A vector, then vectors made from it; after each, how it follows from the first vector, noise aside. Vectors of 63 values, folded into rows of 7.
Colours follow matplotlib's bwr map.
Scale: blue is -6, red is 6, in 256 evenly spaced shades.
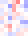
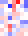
scaled up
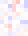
shrunk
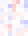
shrunk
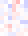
shrunk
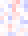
shrunk
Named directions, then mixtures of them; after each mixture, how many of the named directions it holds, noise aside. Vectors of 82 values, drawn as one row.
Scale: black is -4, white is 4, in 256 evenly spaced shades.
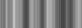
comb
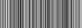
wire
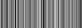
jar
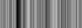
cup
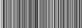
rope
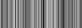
two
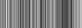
two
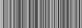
two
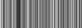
two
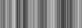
two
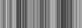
three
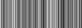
three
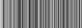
two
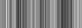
three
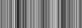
three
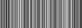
one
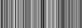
two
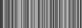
two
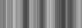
one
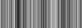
three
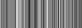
three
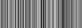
three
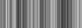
three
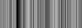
one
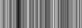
three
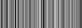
one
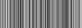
one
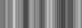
one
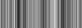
three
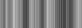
one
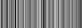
one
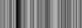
one
